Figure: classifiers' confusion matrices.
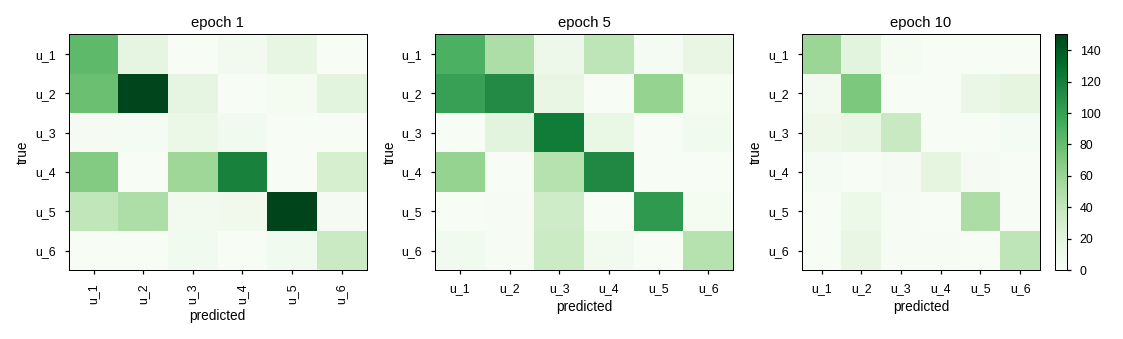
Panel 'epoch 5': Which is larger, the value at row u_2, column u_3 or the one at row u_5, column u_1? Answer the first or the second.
the first
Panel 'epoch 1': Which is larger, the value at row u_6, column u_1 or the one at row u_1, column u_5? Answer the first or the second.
the second
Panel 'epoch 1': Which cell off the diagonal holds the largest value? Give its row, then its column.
u_2, u_1
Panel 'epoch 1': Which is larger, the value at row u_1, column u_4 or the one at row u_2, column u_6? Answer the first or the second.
the second
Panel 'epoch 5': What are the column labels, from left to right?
u_1, u_2, u_3, u_4, u_5, u_6
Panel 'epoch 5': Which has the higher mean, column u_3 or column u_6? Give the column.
u_3
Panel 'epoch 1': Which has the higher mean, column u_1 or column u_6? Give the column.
u_1
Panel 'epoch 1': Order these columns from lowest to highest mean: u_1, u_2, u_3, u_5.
u_3, u_5, u_2, u_1
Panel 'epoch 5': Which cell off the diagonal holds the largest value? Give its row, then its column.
u_2, u_1
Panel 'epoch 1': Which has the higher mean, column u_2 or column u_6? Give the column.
u_2
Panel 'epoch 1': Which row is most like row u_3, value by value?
u_6
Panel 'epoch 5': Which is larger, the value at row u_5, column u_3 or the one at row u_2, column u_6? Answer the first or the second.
the first
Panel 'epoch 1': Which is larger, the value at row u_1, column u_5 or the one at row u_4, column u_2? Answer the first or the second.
the first
